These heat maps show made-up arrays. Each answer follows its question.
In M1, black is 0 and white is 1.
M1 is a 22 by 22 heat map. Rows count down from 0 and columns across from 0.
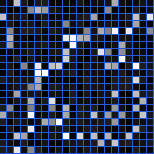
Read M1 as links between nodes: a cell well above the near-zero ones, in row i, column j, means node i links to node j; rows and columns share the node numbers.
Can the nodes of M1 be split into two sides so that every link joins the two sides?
no
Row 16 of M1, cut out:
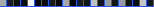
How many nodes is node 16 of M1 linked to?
7
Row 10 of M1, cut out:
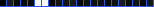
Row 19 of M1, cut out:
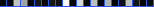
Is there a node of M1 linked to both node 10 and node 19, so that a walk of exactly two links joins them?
no
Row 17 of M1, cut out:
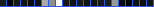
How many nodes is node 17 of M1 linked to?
4
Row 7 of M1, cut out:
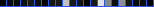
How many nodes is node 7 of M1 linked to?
4
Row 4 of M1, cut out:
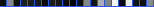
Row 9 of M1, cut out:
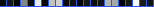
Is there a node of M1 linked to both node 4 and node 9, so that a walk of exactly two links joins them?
yes
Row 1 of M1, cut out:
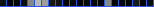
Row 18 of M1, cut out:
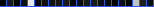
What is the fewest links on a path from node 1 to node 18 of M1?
2
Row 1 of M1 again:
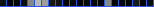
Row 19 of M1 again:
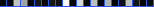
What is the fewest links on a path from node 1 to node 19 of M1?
2
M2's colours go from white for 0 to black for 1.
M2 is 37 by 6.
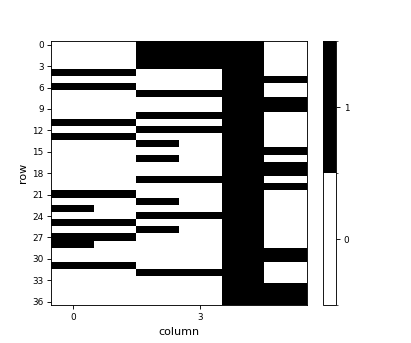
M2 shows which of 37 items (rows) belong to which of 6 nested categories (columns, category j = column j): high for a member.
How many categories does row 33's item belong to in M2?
1
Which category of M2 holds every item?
4
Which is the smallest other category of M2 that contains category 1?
0
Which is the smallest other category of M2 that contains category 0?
4
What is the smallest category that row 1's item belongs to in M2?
3
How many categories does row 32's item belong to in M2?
3
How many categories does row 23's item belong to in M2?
2
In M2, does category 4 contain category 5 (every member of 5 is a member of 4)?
yes
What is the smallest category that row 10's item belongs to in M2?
3
